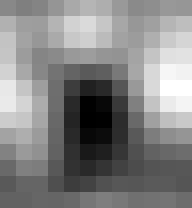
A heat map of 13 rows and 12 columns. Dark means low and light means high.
Lone odd cells: none. Ninth with the lowest average: centre. Stripes: none. Calmest part: bottom right. Ninth with the highest average: middle right.
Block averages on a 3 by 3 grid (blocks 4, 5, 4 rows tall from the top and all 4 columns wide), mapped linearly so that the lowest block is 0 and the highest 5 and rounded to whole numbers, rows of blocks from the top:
4 5 5 / 4 0 5 / 2 1 2
